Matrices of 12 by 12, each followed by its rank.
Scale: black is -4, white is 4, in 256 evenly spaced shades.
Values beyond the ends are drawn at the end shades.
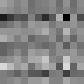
two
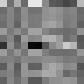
two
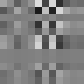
one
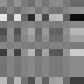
one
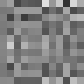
two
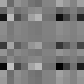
one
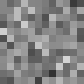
full rank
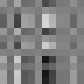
one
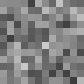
full rank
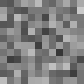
full rank
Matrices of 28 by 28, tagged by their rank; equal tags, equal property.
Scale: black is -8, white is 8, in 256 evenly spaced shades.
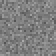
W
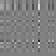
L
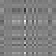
L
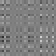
L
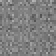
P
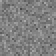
W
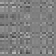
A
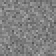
W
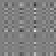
L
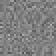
P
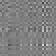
A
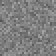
W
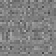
P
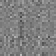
P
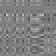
A
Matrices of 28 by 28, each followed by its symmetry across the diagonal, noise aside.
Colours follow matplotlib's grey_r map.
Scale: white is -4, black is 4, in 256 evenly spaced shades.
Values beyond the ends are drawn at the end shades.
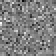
antisymmetric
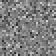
antisymmetric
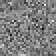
neither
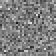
neither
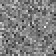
neither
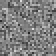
antisymmetric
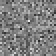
antisymmetric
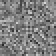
antisymmetric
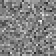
neither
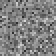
symmetric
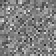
symmetric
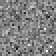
symmetric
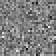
antisymmetric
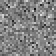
neither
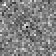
symmetric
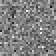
neither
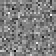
antisymmetric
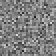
antisymmetric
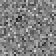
symmetric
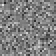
antisymmetric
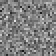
neither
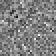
symmetric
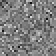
symmetric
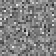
neither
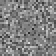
symmetric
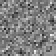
symmetric
